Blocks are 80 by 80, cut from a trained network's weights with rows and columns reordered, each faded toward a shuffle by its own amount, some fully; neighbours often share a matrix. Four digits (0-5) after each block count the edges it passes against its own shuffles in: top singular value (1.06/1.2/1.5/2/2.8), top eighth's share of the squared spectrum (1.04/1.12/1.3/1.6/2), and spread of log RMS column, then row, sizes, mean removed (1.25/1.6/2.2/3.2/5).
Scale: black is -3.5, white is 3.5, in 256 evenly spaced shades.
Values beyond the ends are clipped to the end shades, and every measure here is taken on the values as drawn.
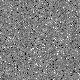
0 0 0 0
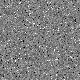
0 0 0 0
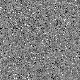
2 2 0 1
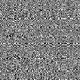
4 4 1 3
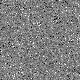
1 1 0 0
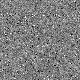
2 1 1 0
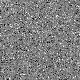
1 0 0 0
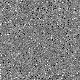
2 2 0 1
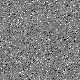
1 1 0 0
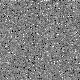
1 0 0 0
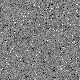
0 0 0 0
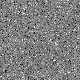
1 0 0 0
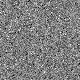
0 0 0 0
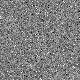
1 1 0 0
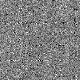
2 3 1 2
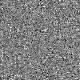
1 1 0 1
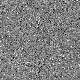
1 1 0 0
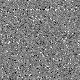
2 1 0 1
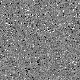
1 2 0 1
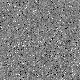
1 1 0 1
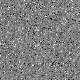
1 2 0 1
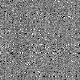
2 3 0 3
